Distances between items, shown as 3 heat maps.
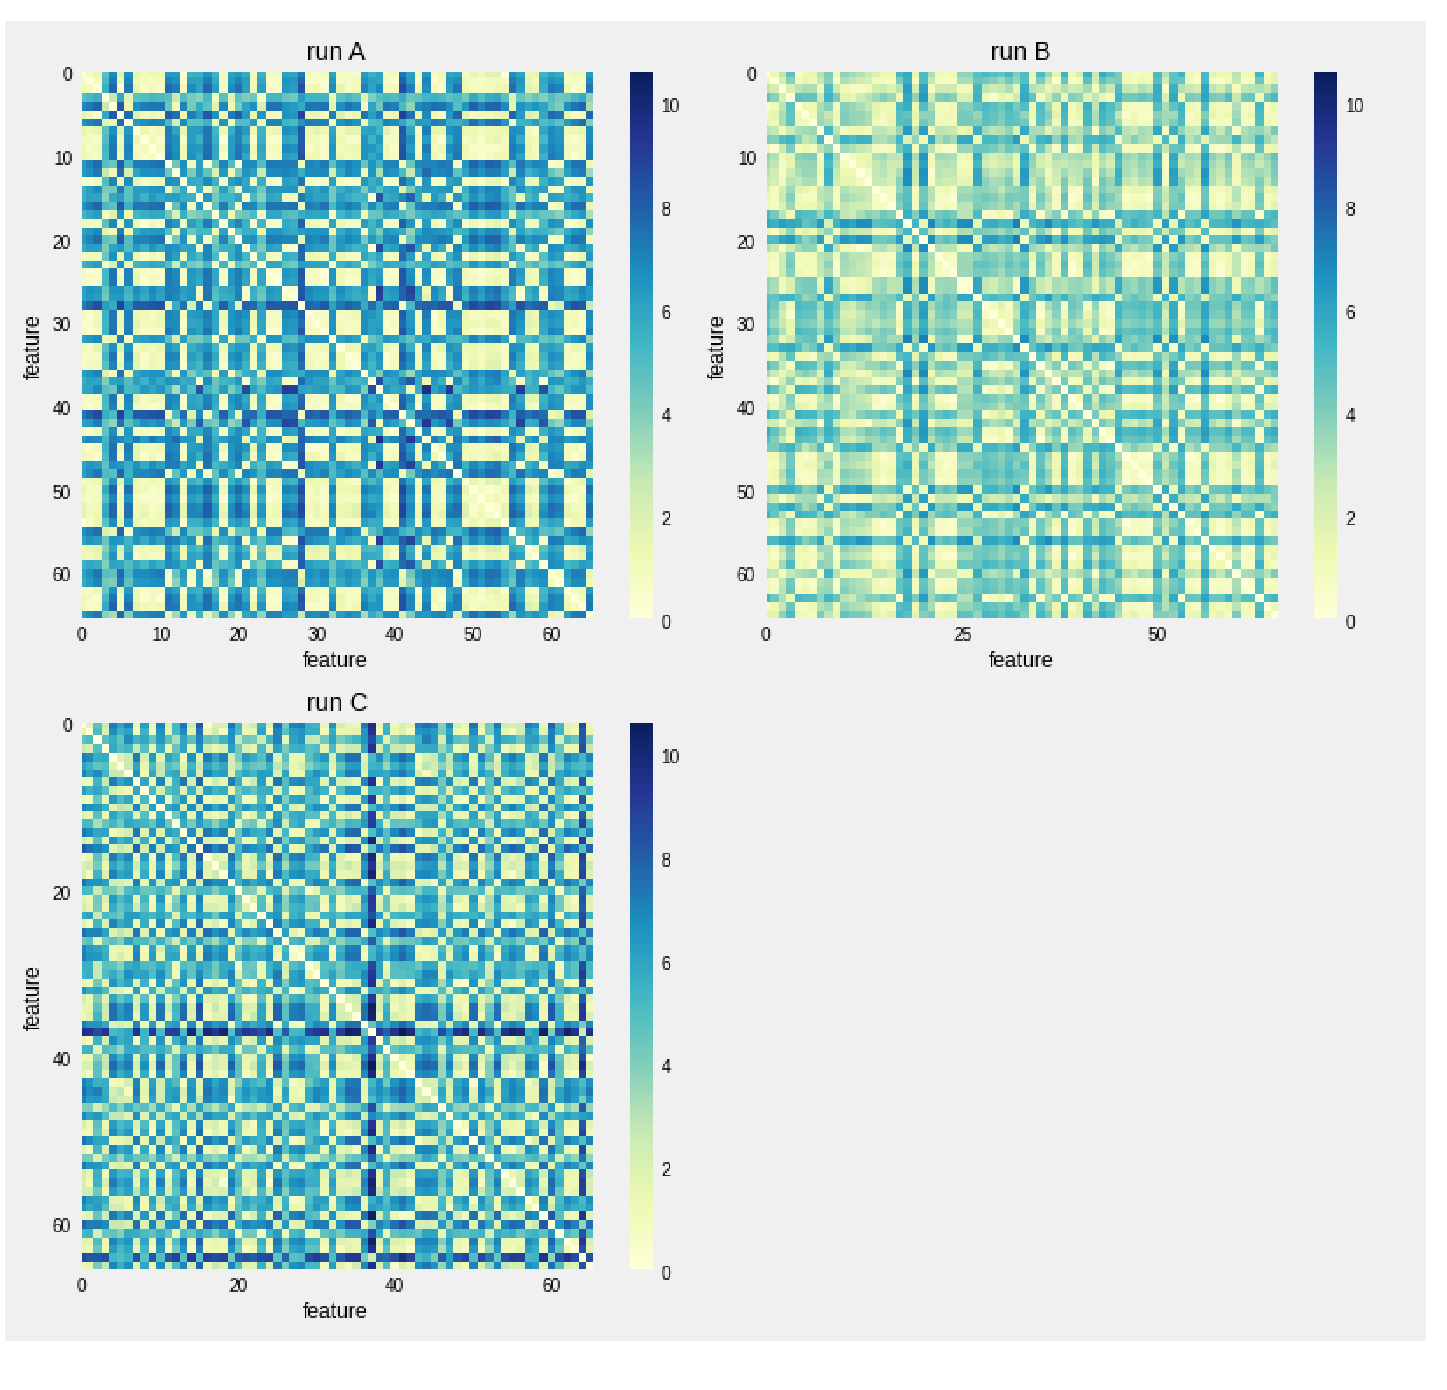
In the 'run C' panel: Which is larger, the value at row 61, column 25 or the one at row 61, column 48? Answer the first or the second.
the first
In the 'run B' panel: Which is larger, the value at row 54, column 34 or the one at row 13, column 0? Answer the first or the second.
the second
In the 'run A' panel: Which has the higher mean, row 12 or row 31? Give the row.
12
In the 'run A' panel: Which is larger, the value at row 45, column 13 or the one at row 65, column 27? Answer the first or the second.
the second
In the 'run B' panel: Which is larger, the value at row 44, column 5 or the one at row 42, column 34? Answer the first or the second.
the first
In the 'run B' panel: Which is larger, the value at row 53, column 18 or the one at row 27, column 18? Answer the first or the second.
the first
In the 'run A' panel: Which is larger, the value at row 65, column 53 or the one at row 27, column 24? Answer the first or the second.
the first
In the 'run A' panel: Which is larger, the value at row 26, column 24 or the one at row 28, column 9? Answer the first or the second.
the second
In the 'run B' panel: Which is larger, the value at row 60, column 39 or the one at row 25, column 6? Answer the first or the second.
the second
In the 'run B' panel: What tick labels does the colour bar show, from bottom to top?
0, 2, 4, 6, 8, 10
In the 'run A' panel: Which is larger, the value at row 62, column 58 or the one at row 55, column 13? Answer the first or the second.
the second
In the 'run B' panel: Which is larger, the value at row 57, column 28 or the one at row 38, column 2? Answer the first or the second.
the first
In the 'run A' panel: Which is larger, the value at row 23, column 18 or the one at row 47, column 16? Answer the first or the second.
the second
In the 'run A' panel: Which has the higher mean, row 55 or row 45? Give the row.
55
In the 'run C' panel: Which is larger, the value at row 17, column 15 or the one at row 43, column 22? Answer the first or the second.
the first
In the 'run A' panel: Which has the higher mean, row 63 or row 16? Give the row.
16
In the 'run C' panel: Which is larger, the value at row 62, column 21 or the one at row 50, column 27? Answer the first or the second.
the first
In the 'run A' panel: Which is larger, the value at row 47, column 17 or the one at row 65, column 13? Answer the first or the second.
the second
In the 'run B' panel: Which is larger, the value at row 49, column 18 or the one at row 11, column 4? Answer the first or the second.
the first
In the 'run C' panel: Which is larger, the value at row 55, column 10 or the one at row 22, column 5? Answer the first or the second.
the first
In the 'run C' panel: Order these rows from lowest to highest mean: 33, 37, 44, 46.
33, 46, 44, 37
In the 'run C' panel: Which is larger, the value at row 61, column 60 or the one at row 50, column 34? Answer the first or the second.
the second
